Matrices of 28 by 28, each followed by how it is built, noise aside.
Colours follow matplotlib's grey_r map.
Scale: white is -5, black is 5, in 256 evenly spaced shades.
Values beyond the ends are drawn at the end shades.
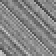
Toeplitz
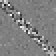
banded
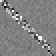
banded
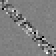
banded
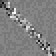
banded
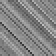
Toeplitz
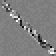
banded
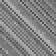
Toeplitz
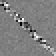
banded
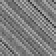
Toeplitz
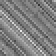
Toeplitz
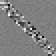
banded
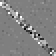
banded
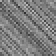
Toeplitz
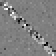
banded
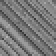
Toeplitz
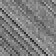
Toeplitz
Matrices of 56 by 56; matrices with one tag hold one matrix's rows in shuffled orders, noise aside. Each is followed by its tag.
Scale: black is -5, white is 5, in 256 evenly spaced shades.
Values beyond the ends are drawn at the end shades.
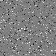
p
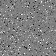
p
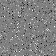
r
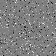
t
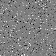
p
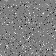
t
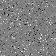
p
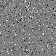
t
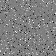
t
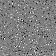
r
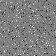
r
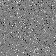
r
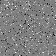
t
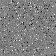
r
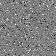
t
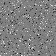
p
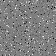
t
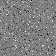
t
